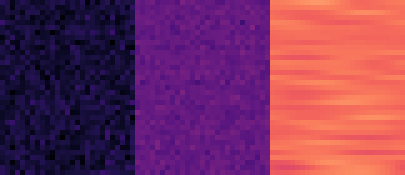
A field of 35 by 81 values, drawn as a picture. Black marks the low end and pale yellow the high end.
It is made of 1 by 3 panels. Panel 1,1: very low, fine-grained, faint in contrast. Panel 1,2: low, fine-grained, faint in contrast. Panel 1,3: high, streaked across, faint in contrast.
